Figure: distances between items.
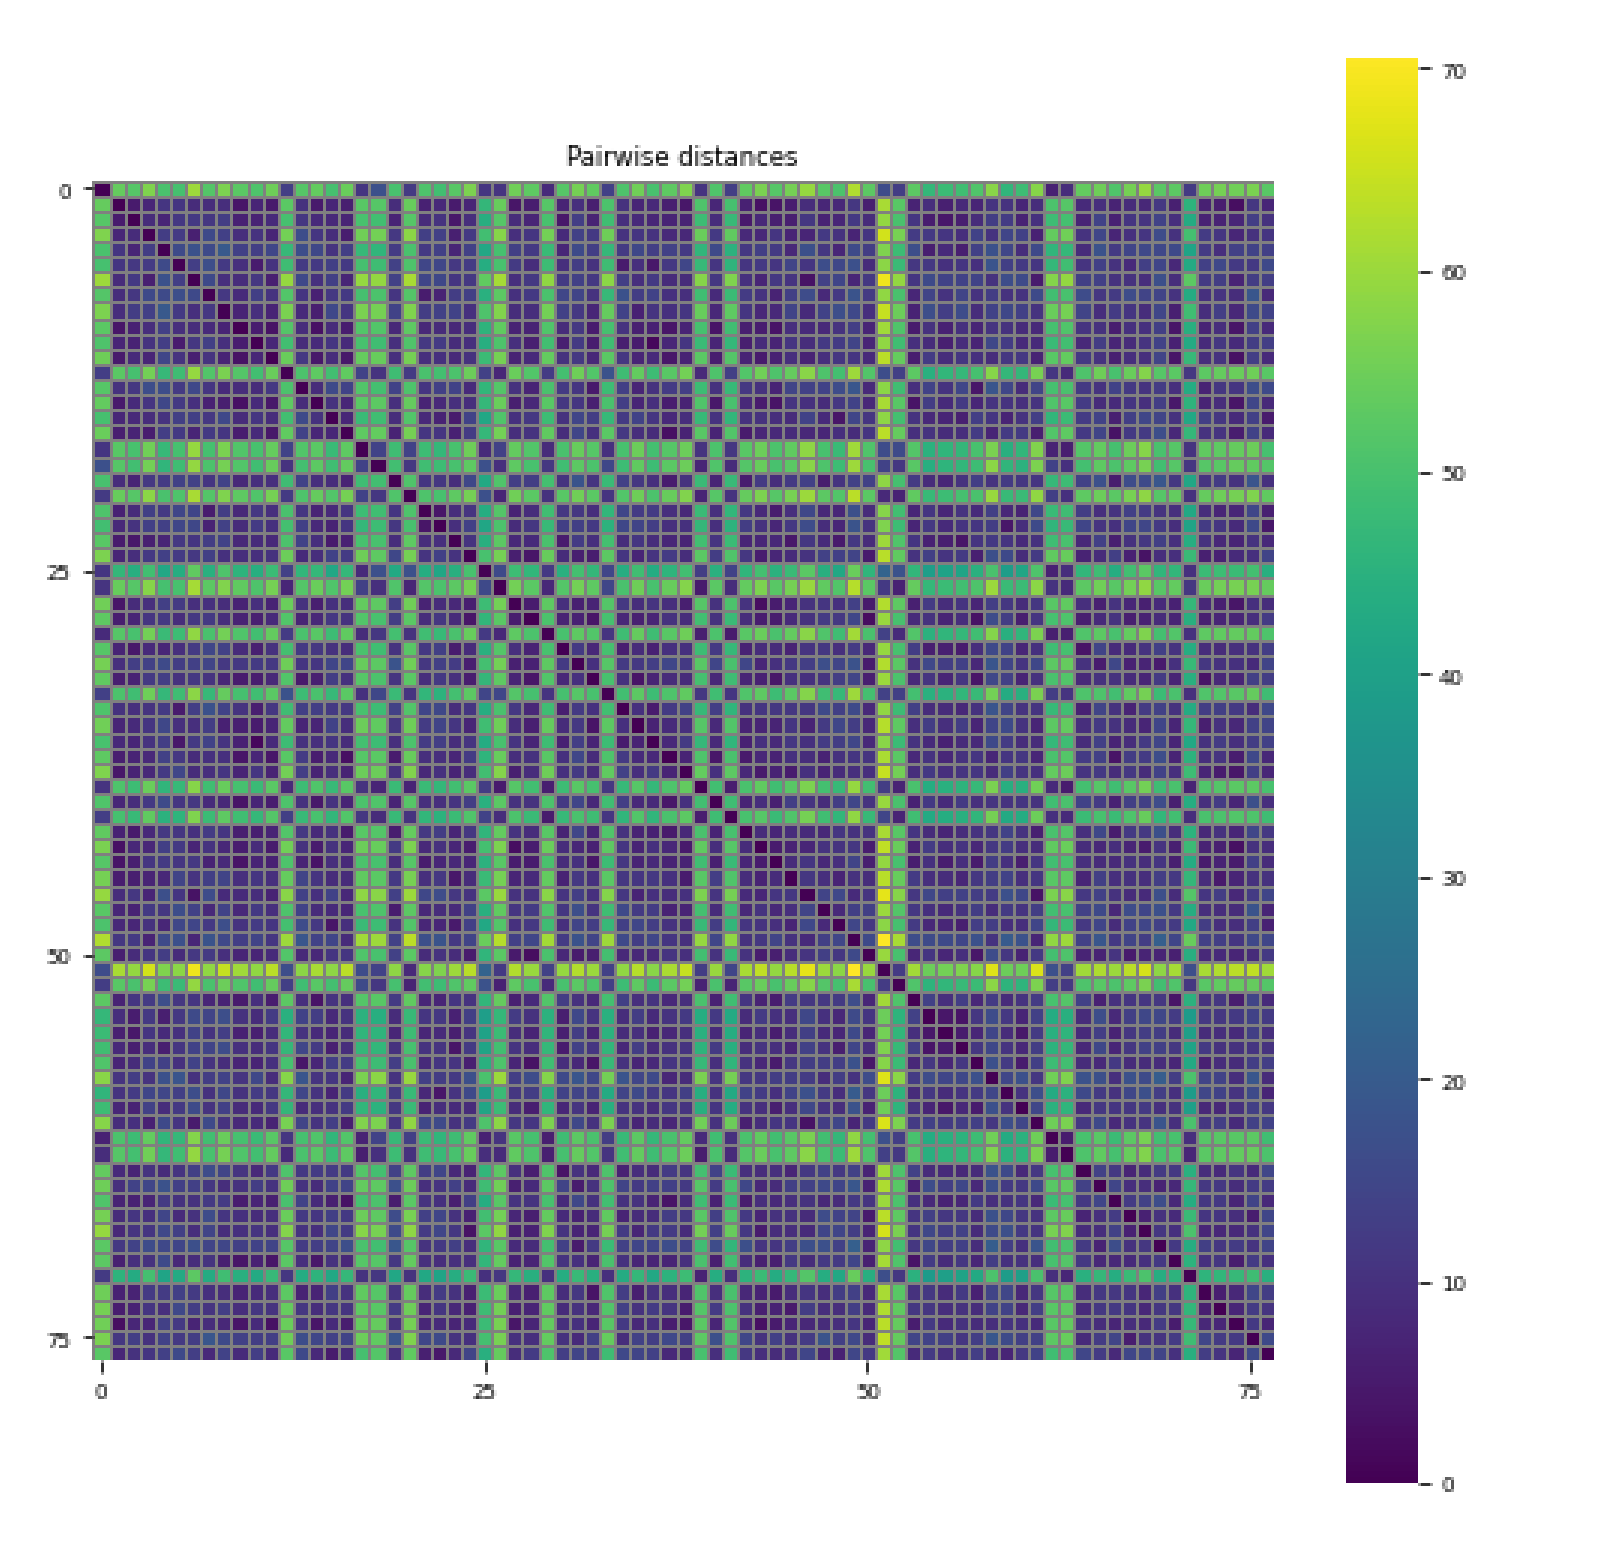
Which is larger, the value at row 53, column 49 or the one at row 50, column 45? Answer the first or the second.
the first
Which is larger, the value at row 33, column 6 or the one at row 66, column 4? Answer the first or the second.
the first
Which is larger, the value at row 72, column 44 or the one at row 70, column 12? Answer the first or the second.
the second
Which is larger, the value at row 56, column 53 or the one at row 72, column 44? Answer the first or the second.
the first
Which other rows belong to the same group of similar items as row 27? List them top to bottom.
1, 2, 3, 4, 5, 6, 7, 8, 9, 10, 11, 13, 14, 15, 16, 19, 21, 22, 23, 24, 28, 30, 31, 32, 34, 35, 36, 37, 38, 40, 42, 43, 44, 45, 46, 47, 48, 49, 50, 53, 54, 55, 56, 57, 58, 59, 60, 61, 64, 65, 66, 67, 68, 69, 70, 72, 73, 74, 75, 76
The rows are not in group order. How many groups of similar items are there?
2
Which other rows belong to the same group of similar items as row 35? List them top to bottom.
1, 2, 3, 4, 5, 6, 7, 8, 9, 10, 11, 13, 14, 15, 16, 19, 21, 22, 23, 24, 27, 28, 30, 31, 32, 34, 36, 37, 38, 40, 42, 43, 44, 45, 46, 47, 48, 49, 50, 53, 54, 55, 56, 57, 58, 59, 60, 61, 64, 65, 66, 67, 68, 69, 70, 72, 73, 74, 75, 76
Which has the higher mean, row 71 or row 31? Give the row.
71
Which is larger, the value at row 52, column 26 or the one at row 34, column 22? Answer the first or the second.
the second
